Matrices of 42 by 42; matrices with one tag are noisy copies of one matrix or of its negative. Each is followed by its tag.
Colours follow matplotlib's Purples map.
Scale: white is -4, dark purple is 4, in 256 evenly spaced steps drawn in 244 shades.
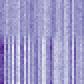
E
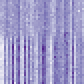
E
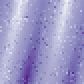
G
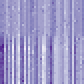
E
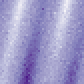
G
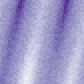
G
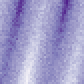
G
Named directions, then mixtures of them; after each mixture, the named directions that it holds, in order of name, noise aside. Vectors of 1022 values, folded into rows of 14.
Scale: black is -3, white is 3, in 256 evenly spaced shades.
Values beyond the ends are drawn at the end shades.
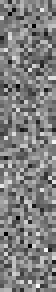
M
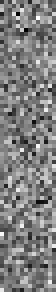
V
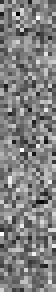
V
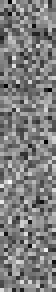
M, V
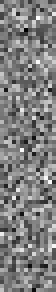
M, V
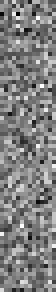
V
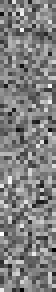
M, V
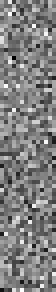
M, V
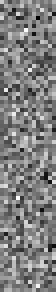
M, V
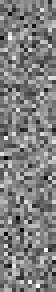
M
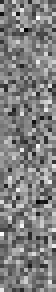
V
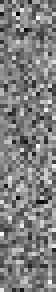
V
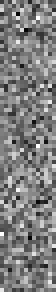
V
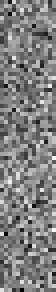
M, V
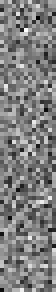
V
